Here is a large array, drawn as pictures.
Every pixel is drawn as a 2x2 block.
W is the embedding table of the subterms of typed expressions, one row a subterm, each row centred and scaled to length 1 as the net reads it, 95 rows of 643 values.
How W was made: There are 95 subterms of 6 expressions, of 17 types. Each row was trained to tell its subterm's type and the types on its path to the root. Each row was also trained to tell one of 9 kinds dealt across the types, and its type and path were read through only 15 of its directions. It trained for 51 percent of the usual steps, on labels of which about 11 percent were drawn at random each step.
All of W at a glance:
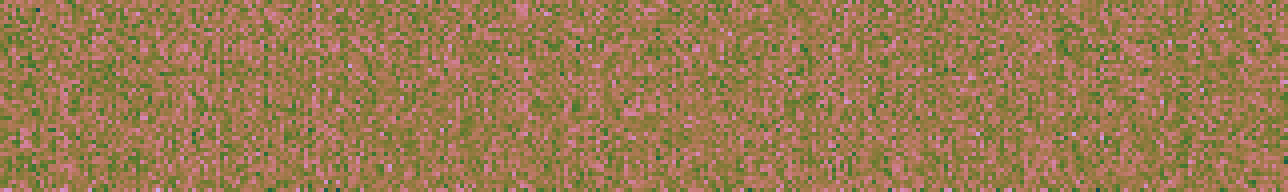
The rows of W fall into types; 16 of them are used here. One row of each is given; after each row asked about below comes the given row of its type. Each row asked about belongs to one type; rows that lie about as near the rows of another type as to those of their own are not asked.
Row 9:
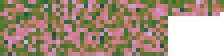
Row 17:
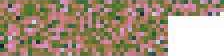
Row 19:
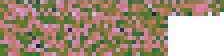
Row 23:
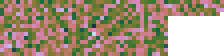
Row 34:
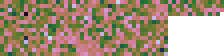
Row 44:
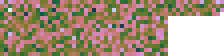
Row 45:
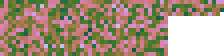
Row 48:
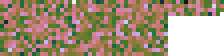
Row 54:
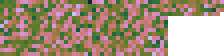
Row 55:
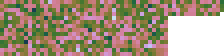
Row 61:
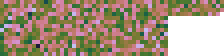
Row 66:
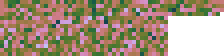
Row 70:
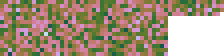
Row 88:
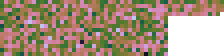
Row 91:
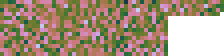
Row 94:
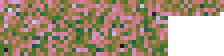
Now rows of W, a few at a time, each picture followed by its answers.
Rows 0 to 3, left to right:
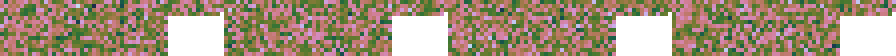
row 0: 17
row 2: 48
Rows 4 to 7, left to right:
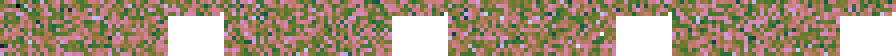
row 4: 55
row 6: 23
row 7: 91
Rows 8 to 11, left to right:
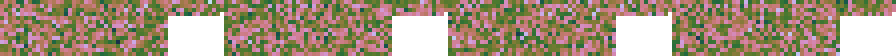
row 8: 48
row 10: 61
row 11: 44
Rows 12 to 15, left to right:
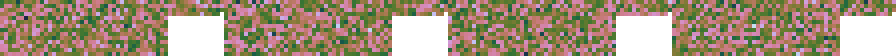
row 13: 19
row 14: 88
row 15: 66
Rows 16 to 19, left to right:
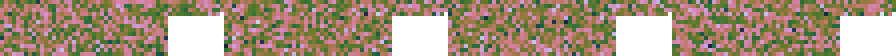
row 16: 45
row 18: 34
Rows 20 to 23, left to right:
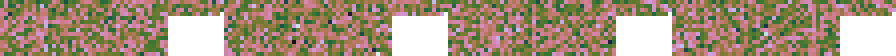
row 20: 45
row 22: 66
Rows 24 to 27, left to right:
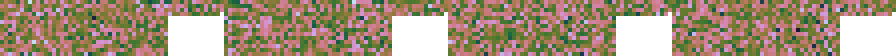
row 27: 91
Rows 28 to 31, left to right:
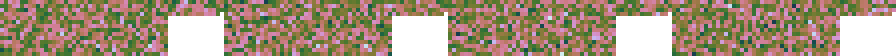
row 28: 19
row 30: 9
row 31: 55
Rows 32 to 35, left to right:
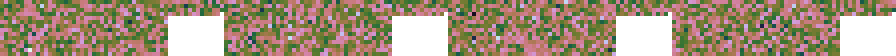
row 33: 55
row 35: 70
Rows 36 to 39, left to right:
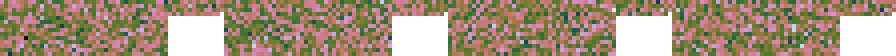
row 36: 88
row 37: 91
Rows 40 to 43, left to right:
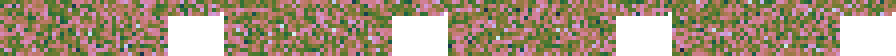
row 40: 45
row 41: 9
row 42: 55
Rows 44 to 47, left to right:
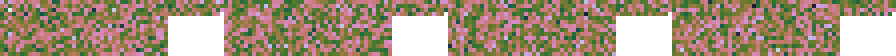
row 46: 17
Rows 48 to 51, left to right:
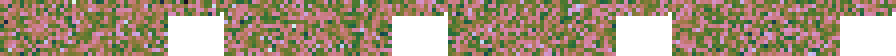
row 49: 19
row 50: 54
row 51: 19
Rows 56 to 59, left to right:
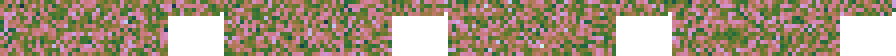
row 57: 54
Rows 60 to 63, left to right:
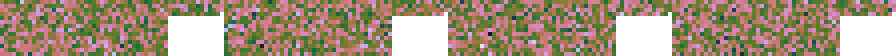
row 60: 70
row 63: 70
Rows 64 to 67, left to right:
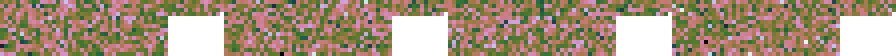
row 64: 70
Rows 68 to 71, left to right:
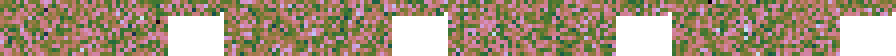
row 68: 91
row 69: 23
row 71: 66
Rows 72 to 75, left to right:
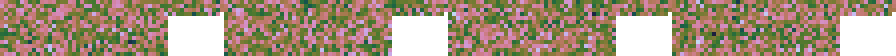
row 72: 70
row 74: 19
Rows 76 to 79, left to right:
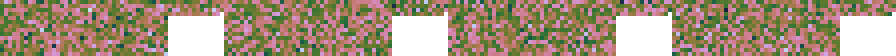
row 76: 54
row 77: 66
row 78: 55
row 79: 34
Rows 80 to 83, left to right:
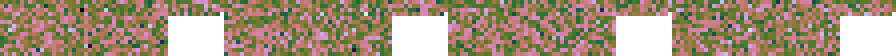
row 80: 66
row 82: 9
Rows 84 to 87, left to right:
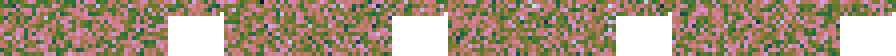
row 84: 9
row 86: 94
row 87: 45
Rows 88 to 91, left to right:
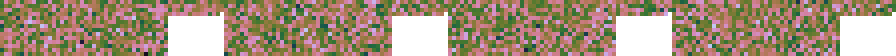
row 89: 45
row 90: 54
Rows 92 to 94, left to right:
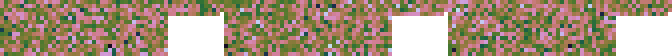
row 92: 54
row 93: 9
